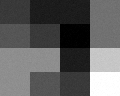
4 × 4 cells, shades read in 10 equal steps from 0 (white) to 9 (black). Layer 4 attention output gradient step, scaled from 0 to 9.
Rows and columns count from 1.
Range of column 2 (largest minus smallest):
4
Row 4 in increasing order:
0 4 6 7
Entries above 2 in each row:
4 4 3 3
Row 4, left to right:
4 6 7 0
